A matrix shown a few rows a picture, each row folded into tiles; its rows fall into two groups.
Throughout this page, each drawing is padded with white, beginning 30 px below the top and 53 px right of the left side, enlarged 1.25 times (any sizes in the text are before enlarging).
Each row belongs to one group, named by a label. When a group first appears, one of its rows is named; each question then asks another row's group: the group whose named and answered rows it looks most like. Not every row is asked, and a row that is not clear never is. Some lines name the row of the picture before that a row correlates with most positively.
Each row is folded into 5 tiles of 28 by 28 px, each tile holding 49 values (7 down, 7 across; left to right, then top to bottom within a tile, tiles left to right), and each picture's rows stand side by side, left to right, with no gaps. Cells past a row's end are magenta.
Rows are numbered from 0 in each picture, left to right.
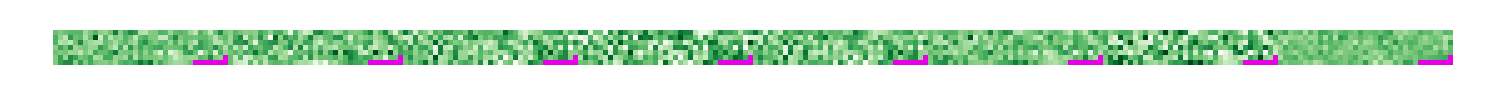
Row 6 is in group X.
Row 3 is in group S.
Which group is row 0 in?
X
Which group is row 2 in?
S
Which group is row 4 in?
S
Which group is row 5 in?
X
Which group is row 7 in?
S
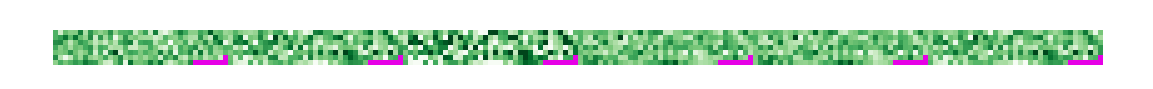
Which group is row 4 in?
X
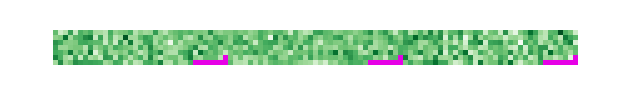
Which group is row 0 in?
S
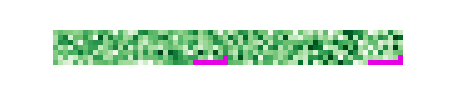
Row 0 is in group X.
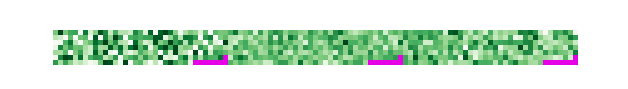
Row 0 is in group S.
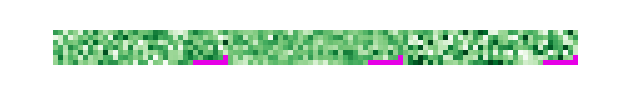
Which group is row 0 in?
S
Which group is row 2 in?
X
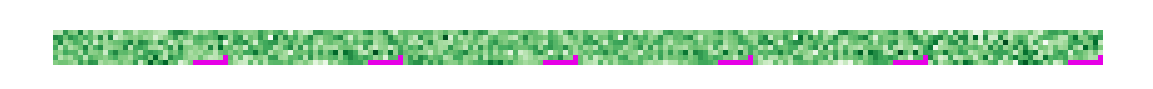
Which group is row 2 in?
X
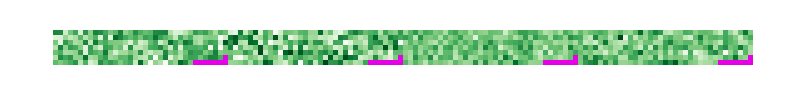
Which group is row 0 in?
S
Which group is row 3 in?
X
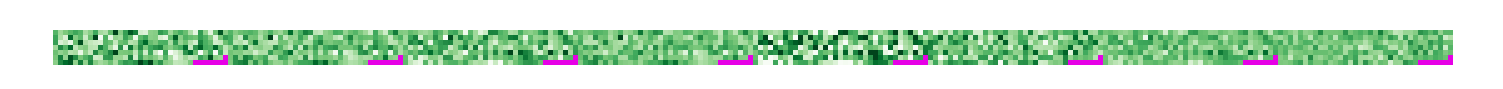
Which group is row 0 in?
X
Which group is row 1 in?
X
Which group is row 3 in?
X
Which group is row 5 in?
S
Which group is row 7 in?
S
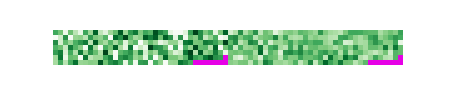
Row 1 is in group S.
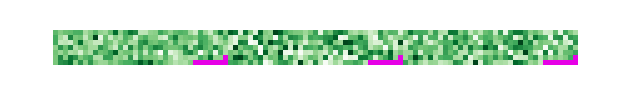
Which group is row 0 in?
X
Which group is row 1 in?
S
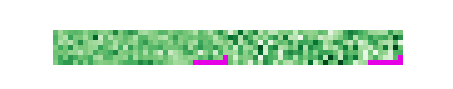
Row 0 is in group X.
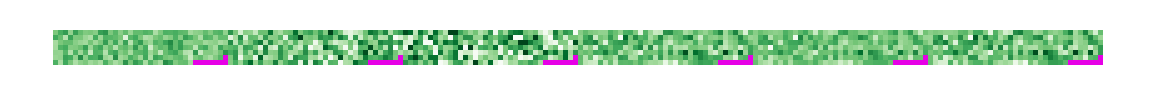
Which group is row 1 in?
S
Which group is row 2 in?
S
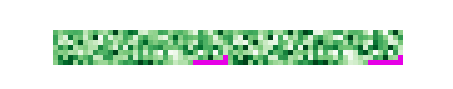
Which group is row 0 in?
X
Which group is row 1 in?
X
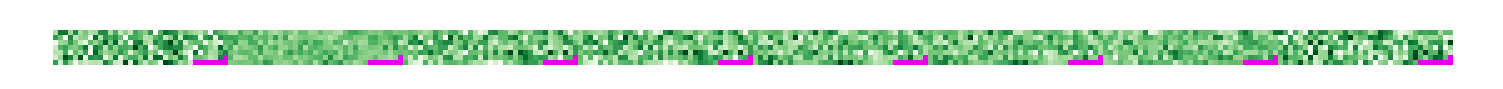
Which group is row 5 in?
X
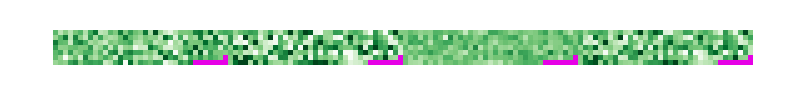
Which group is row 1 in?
X
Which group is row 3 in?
X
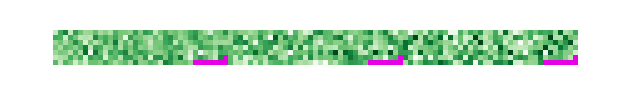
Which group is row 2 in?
S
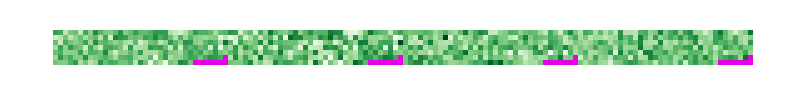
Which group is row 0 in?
S
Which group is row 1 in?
S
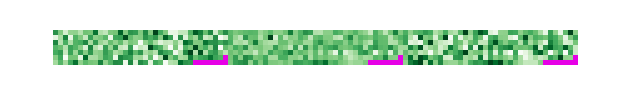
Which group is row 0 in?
S
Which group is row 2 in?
X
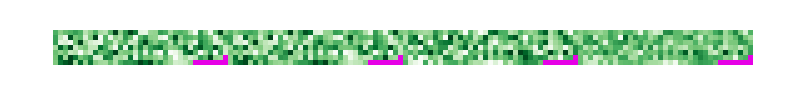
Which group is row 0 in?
X
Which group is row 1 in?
X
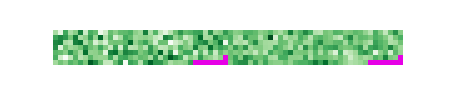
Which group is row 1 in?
X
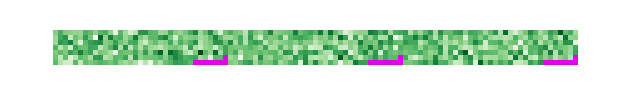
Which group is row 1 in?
S
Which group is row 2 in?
S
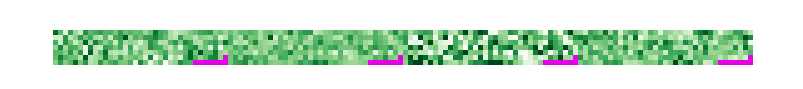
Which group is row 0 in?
S
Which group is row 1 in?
X
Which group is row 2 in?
X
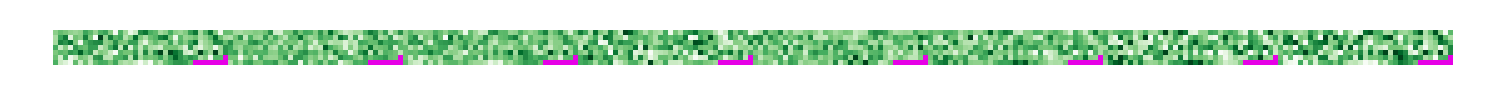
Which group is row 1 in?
S
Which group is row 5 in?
X
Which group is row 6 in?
X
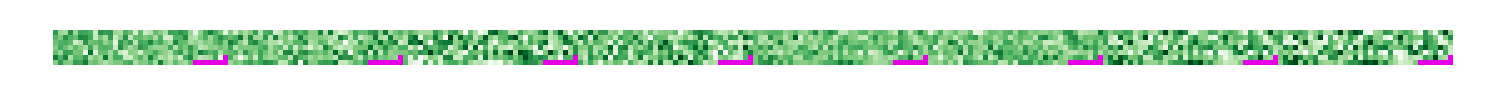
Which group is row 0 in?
S
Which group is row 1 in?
S
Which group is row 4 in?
X
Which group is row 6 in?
X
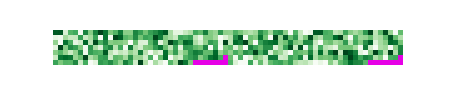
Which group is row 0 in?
S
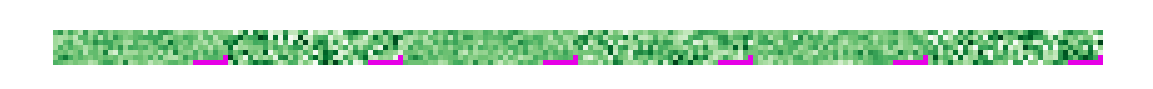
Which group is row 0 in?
S
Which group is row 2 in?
S
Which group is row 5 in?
S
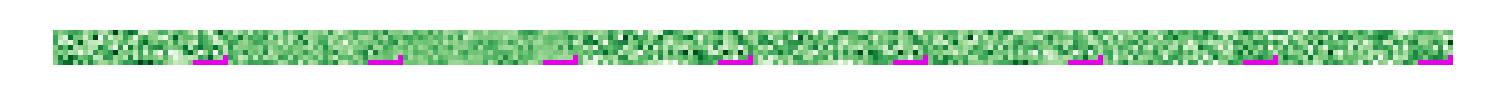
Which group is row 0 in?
X
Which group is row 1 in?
S
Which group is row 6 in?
S
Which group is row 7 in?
S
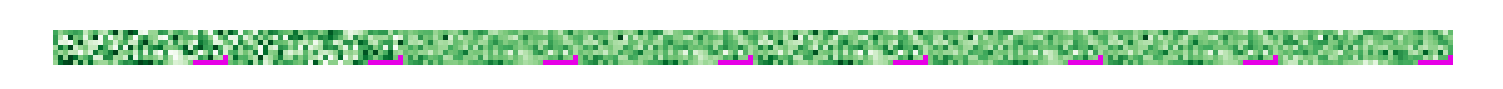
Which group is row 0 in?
X
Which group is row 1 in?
S
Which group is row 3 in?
X
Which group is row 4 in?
X
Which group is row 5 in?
X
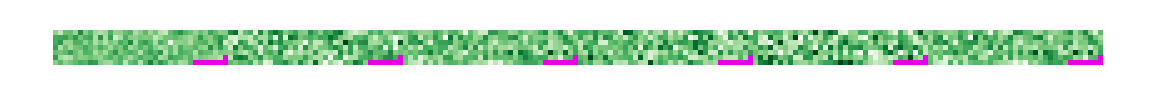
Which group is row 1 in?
S
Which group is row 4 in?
X
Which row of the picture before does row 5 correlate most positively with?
7
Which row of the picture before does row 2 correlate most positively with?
7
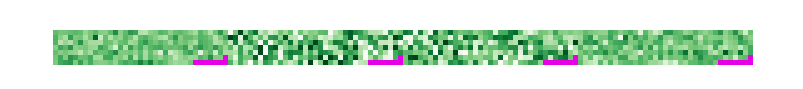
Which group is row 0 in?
X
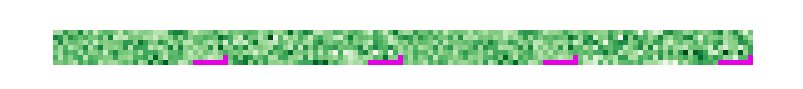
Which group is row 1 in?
X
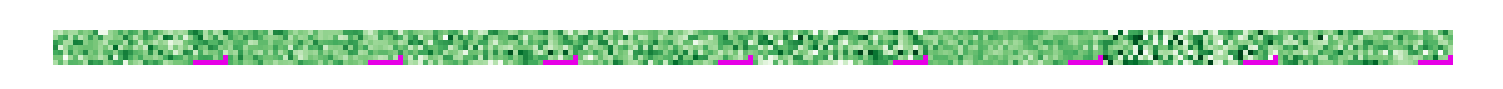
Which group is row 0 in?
S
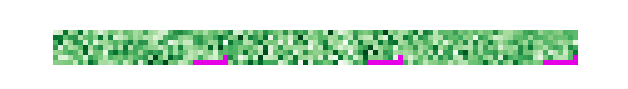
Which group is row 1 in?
S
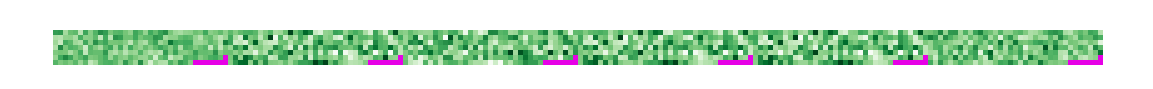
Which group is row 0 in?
S
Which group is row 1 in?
X
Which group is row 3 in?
X
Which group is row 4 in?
X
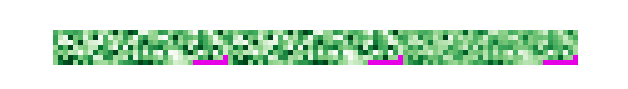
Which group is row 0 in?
X
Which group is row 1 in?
X
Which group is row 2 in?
X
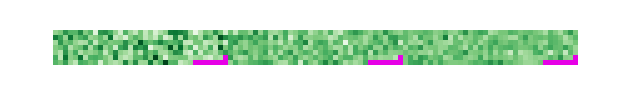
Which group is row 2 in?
X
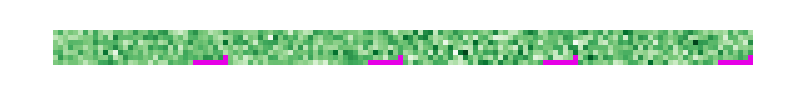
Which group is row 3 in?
S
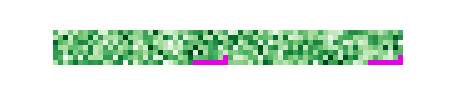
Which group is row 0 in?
S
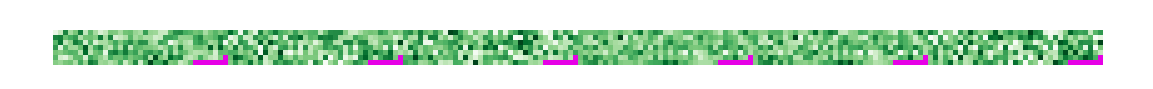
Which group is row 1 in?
S
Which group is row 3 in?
X
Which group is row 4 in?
X
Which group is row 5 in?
S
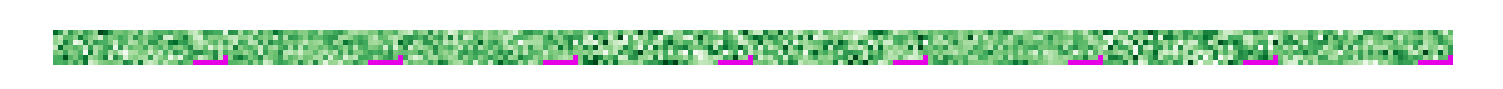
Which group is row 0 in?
S
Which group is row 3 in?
X
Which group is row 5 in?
X
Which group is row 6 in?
S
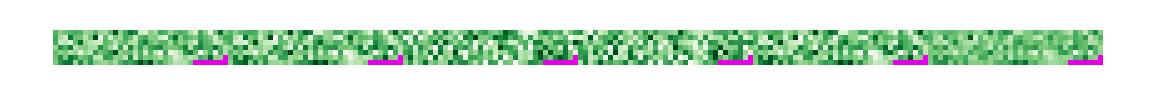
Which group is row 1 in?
X
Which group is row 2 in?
S
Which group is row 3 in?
S
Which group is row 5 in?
X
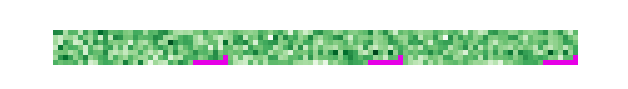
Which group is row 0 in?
S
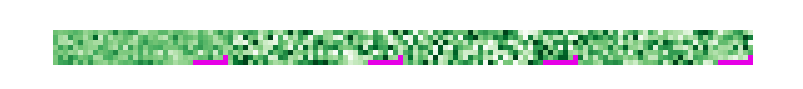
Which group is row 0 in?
X
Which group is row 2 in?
S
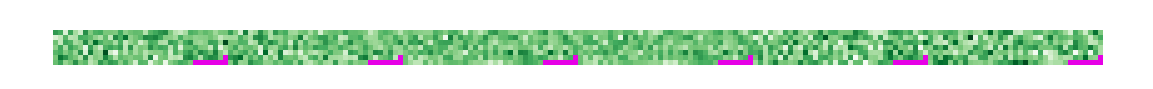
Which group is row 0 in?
S
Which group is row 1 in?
S
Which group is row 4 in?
S
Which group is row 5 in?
X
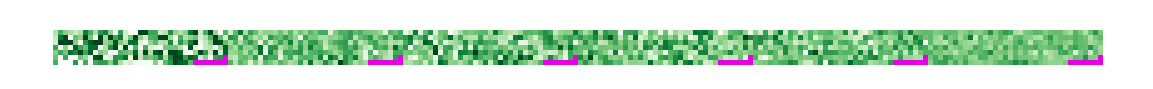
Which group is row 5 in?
X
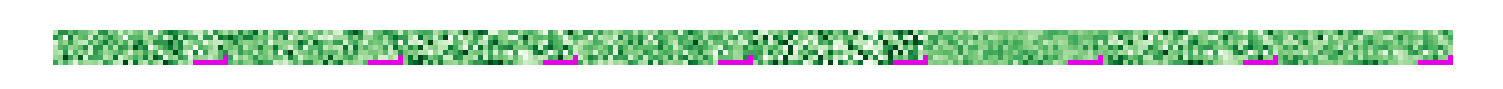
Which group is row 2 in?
X
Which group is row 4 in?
S
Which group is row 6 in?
X
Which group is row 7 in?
X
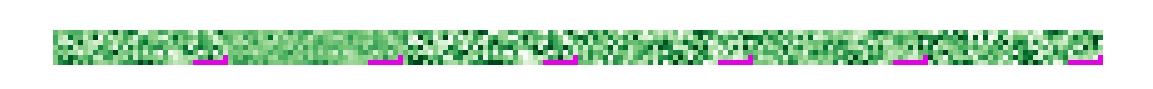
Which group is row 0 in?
X
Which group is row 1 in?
X
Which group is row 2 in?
X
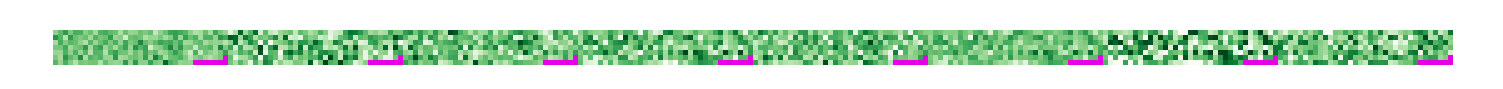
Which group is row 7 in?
S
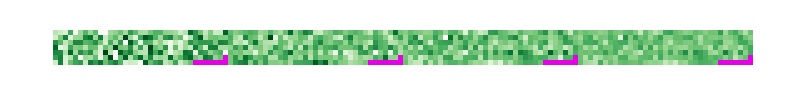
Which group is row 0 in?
S
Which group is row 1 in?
X
